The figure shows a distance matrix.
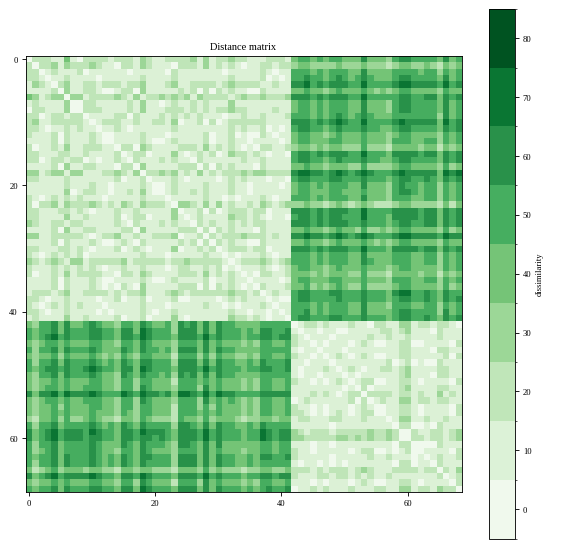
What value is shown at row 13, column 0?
10
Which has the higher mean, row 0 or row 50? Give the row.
50
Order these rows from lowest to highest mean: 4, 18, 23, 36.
36, 23, 4, 18
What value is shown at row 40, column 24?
10
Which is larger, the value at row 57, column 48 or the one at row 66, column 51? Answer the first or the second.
the first
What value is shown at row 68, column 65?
30
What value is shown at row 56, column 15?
50
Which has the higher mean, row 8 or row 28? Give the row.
28
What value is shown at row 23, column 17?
10
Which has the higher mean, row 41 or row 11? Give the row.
41
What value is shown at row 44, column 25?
60
